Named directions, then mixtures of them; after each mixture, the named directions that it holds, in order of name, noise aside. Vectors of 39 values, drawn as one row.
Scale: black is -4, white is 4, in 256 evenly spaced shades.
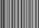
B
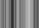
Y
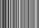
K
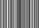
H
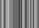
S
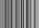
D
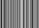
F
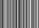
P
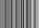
D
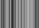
B, Y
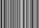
F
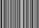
F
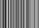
D, H, K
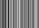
K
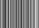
D, K, S
